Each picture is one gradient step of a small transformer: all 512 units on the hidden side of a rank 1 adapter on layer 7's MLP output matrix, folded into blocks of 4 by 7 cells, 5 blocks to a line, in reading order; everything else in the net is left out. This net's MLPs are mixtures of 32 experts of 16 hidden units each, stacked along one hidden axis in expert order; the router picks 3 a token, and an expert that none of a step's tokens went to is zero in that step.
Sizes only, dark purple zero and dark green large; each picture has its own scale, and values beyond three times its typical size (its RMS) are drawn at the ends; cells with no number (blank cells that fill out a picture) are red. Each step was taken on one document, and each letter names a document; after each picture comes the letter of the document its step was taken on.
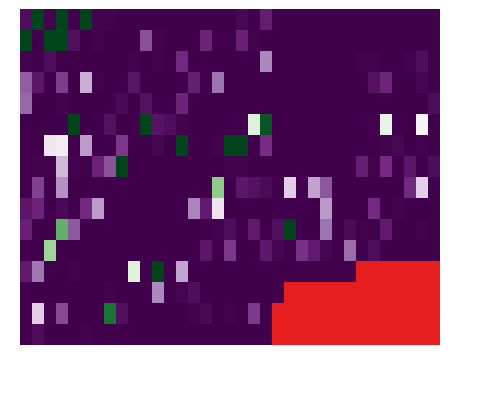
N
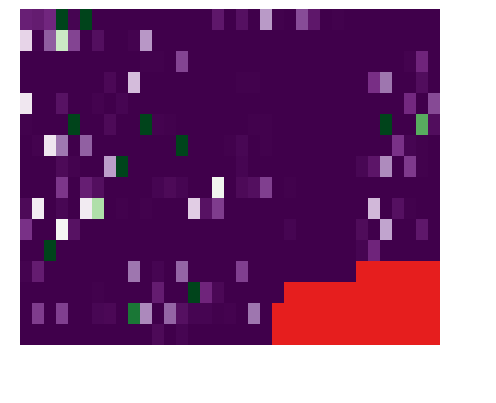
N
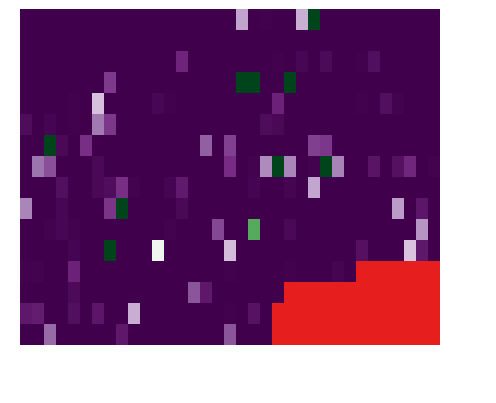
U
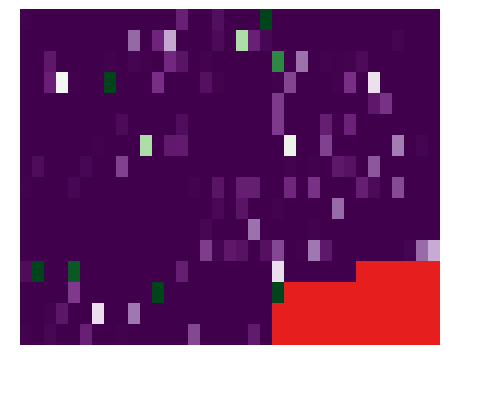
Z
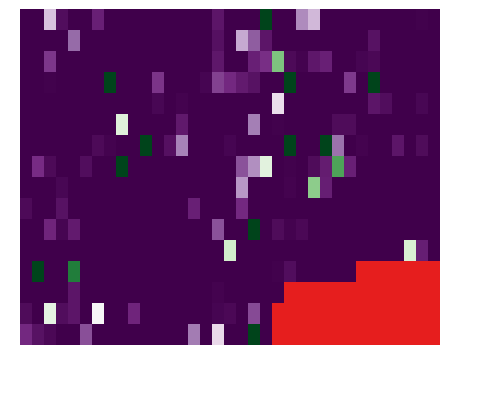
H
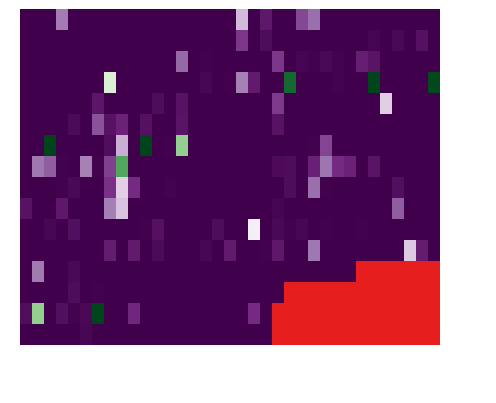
U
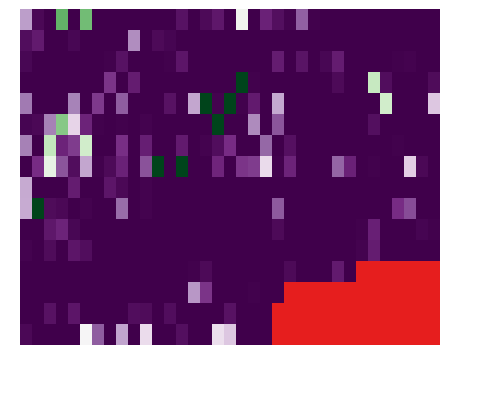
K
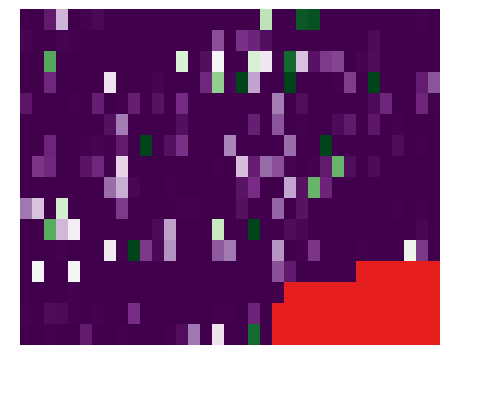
H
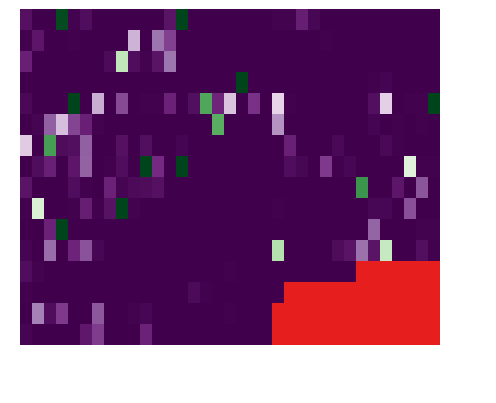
K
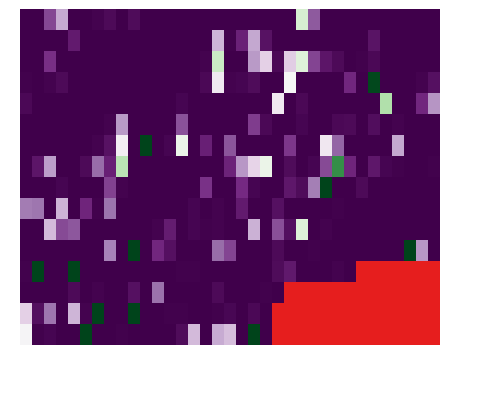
H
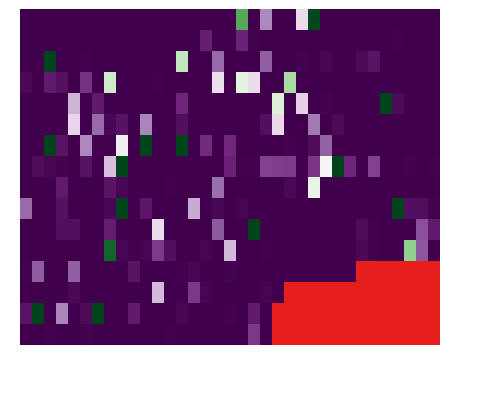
U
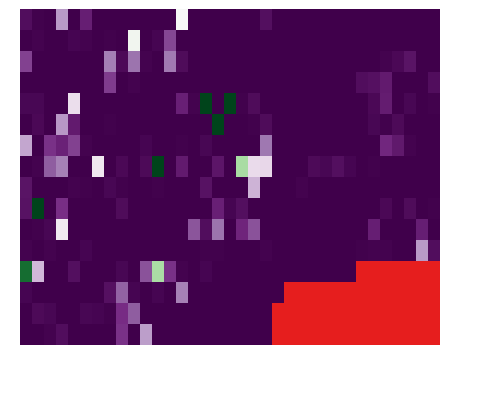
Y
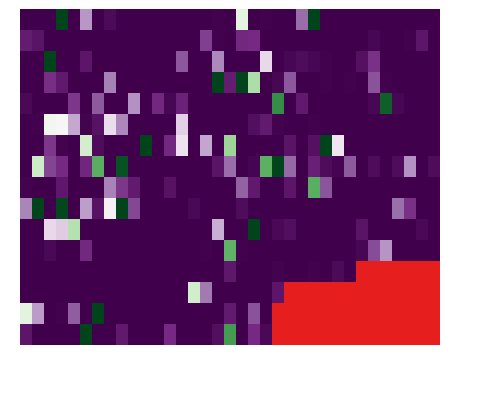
U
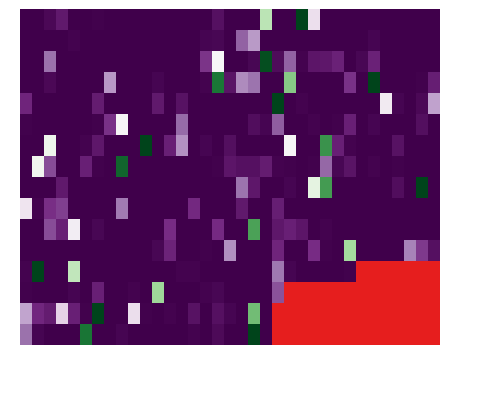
H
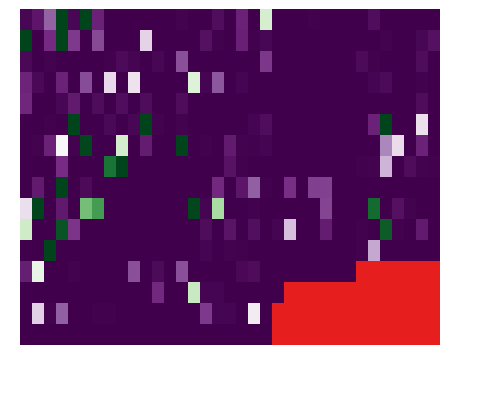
N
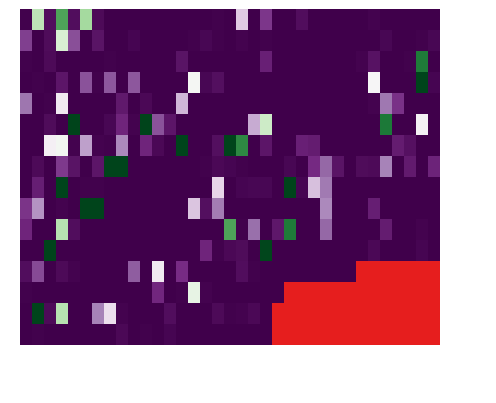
N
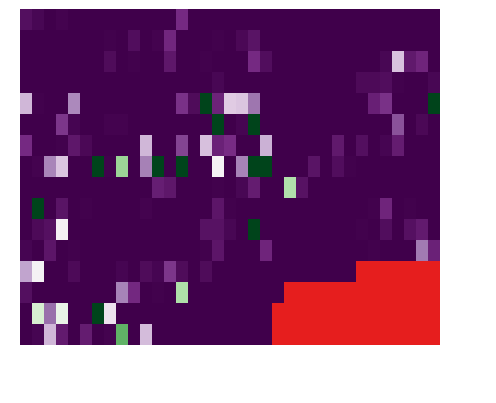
Y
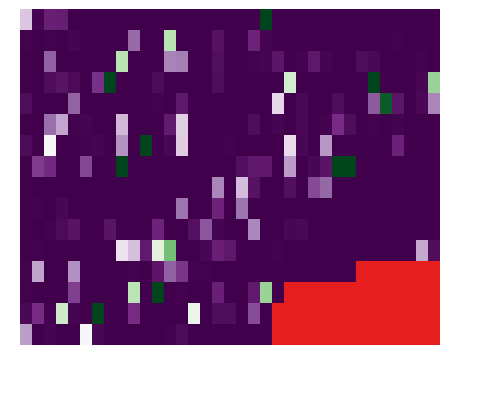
Z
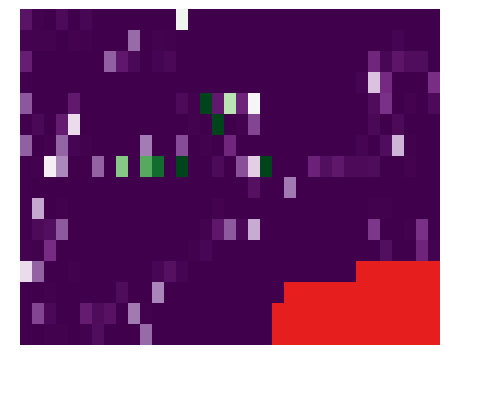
Y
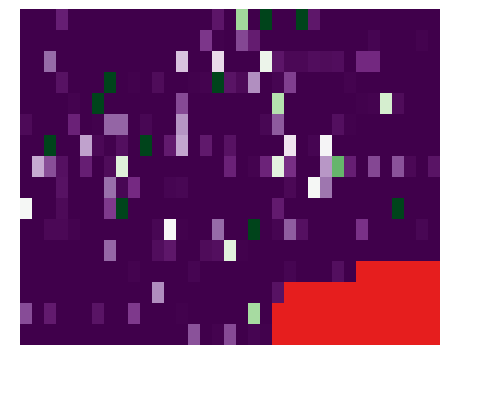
U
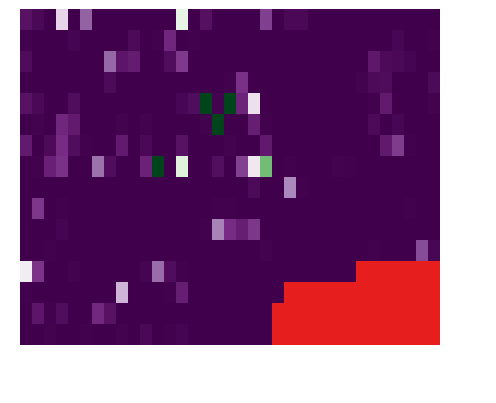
Y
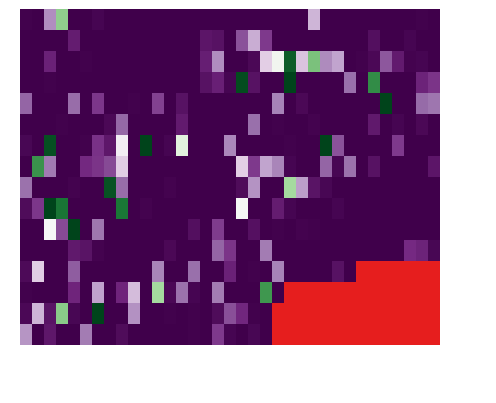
H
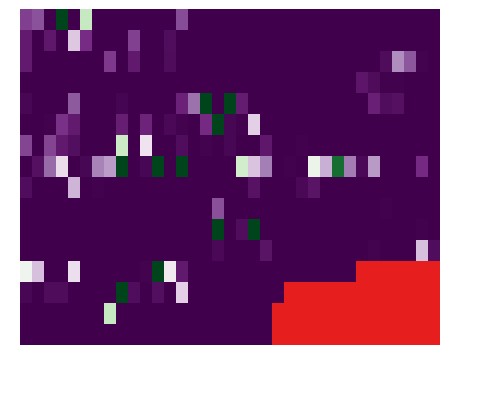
Y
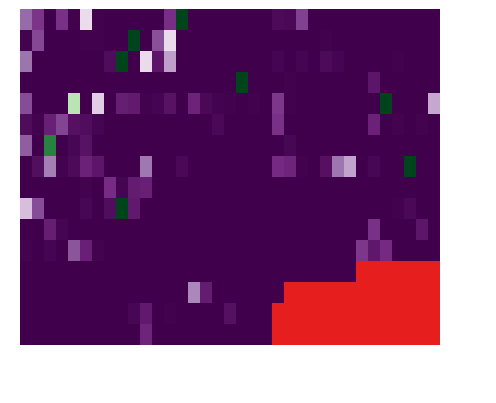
K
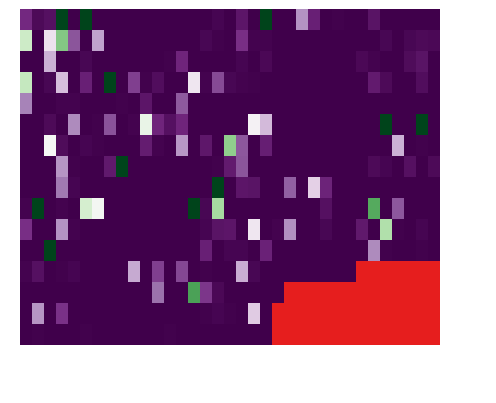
N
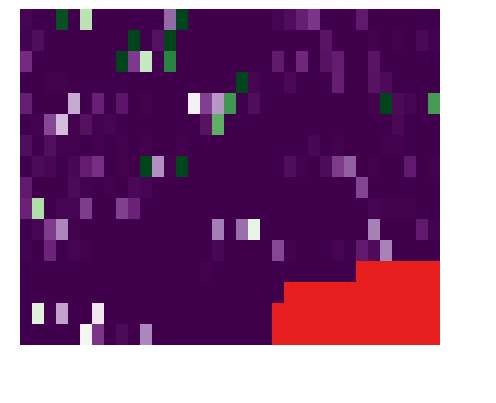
K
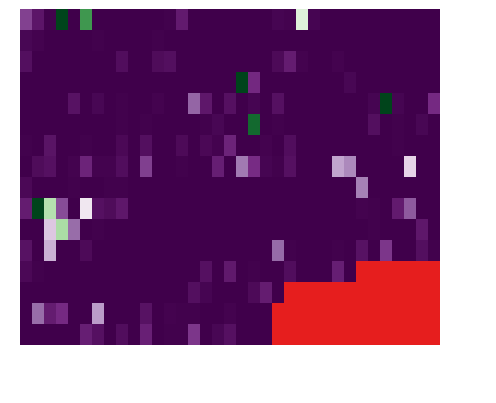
K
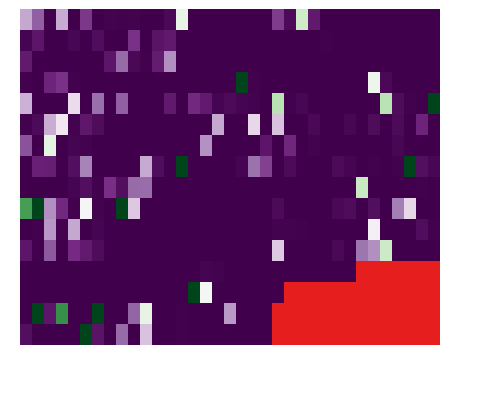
K
